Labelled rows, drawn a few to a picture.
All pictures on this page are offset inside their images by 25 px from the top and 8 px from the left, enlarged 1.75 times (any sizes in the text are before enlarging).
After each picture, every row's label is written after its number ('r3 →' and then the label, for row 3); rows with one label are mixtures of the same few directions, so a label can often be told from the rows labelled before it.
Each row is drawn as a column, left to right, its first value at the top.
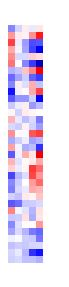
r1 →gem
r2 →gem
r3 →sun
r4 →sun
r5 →sun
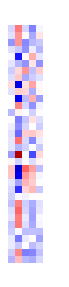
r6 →sun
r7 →sun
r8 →sun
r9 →sun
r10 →sun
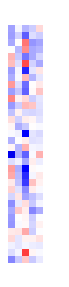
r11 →sun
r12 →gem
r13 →sun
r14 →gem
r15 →gem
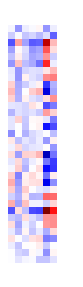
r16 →gem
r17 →gem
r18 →gem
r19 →gem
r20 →gem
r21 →gem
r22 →gem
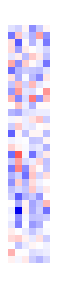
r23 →sun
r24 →gem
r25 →sun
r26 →sun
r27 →gem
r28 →gem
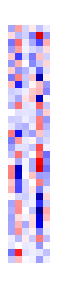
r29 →sun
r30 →sun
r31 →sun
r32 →gem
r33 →gem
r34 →gem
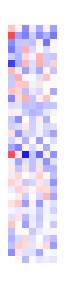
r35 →sun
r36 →gem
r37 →sun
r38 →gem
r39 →sun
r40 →gem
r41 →sun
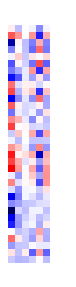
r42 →gem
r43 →gem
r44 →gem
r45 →sun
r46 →sun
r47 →sun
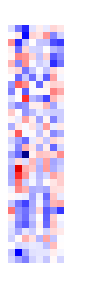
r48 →gem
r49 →sun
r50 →sun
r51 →gem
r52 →sun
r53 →gem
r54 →gem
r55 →gem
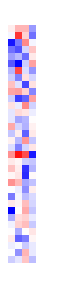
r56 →gem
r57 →sun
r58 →sun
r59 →sun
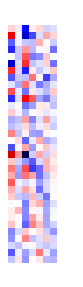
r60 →sun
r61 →sun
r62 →sun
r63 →gem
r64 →sun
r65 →gem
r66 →sun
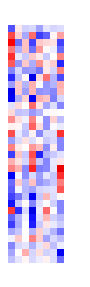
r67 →gem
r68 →gem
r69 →sun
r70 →gem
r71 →sun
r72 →gem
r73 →gem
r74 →sun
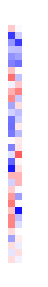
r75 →gem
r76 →gem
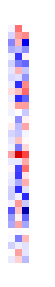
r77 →gem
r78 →sun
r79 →gem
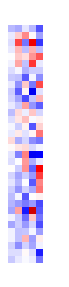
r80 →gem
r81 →gem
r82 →gem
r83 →gem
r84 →sun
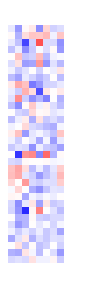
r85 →sun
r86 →sun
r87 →gem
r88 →sun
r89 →gem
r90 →sun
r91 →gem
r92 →sun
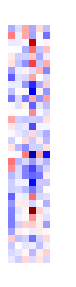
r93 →gem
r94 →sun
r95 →sun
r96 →gem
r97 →sun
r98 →sun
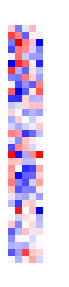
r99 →sun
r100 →gem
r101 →sun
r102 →sun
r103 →gem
